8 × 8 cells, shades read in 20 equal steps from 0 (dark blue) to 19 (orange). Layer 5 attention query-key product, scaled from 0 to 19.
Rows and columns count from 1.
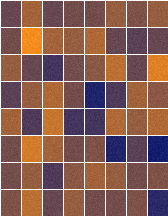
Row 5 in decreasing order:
15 13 13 12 11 5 4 4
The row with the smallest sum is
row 6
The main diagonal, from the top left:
7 19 4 8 4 1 8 2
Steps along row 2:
up down down up down down up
